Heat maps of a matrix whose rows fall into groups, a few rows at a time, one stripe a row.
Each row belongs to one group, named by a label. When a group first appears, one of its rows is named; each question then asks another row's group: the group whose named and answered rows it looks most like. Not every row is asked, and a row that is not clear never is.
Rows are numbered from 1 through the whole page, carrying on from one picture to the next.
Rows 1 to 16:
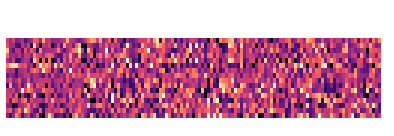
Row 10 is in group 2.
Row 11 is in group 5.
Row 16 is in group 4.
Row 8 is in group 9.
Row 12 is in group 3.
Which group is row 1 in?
2
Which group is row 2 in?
3
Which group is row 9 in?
2
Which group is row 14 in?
9
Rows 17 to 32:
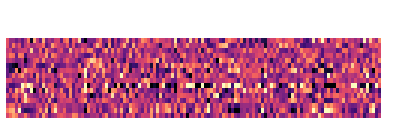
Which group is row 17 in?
3
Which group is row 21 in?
2
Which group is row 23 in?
5
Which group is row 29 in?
5
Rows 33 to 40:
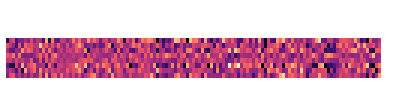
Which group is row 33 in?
9
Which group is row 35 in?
5
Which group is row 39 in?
3
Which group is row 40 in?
9
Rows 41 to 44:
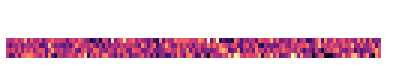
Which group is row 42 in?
4
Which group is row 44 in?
5
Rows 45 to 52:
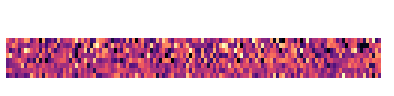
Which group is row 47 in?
5
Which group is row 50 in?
5
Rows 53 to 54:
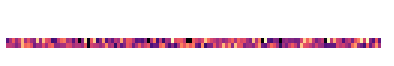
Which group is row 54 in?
5
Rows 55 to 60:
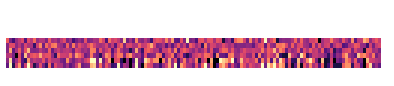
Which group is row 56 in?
9
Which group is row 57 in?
2
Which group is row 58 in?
3
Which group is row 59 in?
2
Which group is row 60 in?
2
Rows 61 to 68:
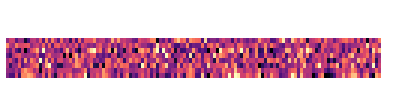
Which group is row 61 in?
9
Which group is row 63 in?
2
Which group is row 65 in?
3
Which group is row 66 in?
4
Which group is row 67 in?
5
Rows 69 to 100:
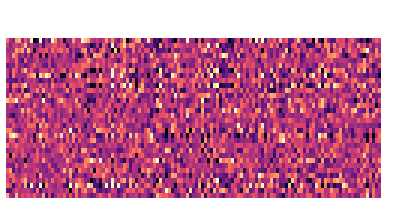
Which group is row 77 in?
9
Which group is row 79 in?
2
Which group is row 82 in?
3
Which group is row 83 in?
5
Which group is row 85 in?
3
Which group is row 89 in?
9
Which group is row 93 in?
2
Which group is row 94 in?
5
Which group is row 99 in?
4
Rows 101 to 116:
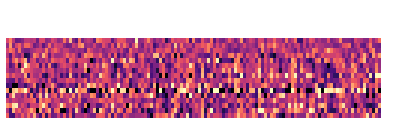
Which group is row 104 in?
2
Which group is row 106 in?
5
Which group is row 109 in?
5
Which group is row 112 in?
9
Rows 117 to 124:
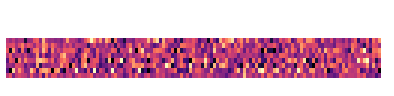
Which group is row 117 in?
2
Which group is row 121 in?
3
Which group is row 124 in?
3
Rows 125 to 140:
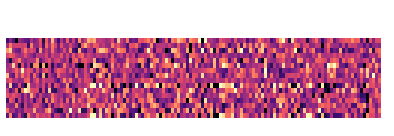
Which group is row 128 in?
9
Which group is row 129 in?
4
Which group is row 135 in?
5
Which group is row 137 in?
9
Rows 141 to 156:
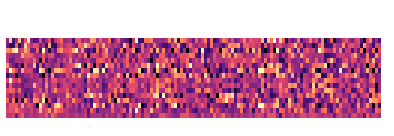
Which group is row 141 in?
2
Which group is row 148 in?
9
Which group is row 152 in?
2
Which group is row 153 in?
3
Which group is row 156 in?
5
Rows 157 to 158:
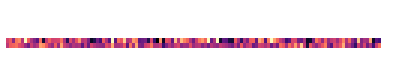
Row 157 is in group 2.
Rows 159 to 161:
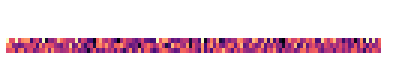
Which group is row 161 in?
5
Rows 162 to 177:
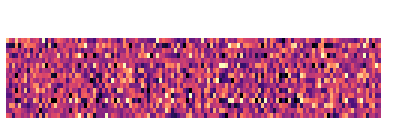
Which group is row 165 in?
3
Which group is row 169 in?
3
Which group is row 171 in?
4
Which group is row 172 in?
3
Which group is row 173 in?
4
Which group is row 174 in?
3
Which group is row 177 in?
3
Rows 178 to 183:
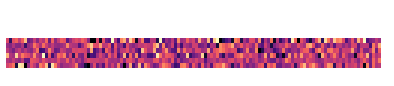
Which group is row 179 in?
2
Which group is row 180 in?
4
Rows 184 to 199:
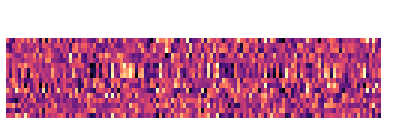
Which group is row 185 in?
4
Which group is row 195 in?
3
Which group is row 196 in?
9
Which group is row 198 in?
9
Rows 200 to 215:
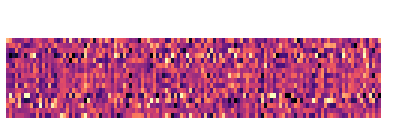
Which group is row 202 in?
5
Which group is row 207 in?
5
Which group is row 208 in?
4
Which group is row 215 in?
4
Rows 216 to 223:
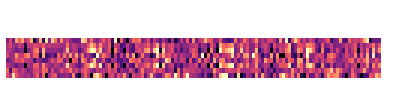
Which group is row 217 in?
2
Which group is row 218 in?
2
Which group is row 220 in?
4
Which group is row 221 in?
2
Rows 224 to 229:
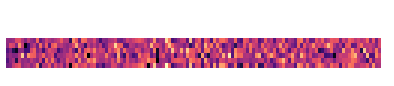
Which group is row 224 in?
4
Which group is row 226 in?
9
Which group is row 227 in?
5
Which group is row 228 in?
9
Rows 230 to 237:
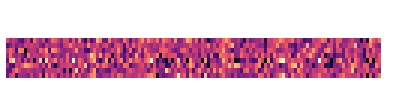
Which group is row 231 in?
9
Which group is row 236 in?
4
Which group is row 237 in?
9
